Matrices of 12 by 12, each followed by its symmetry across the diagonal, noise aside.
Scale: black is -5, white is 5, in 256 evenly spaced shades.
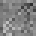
antisymmetric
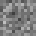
symmetric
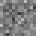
symmetric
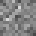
symmetric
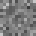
symmetric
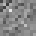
symmetric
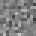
antisymmetric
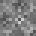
symmetric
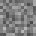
antisymmetric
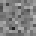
neither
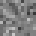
antisymmetric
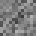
symmetric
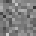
antisymmetric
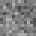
antisymmetric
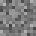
symmetric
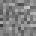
neither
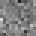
antisymmetric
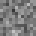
neither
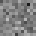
neither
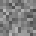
antisymmetric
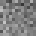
antisymmetric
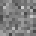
neither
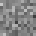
neither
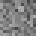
neither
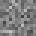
neither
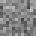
neither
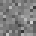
antisymmetric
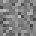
neither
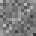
symmetric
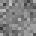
symmetric
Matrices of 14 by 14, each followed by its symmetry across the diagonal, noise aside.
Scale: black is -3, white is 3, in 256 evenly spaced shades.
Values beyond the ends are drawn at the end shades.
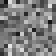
neither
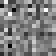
antisymmetric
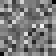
symmetric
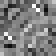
symmetric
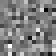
antisymmetric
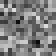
neither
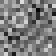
symmetric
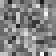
neither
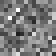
symmetric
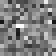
neither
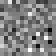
antisymmetric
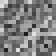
symmetric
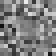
antisymmetric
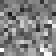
neither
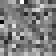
antisymmetric
